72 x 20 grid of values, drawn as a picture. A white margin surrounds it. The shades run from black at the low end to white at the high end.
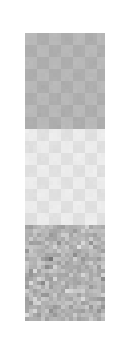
The table splits into 3 rows of 1 panel. Panel 1,1: high, checkered, faint in contrast. Panel 2,1: very high, checkered, faint in contrast. Panel 3,1: high, fine-grained.
